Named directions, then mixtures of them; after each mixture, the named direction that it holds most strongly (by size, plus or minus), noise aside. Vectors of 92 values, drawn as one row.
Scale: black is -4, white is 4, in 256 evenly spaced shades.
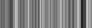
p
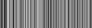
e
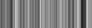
p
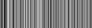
e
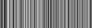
e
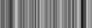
p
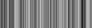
p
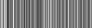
e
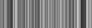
p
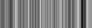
p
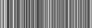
e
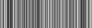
e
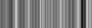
p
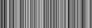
e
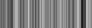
p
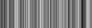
p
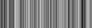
p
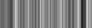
p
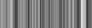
p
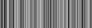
e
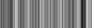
p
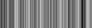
p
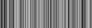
e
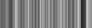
p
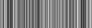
e
